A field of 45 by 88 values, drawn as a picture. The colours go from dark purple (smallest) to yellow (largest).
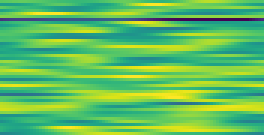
Histogram: skewed, a long tail of low values. Grain: streaks across. Odd lines: row 7. Average level on the scale: 70%.
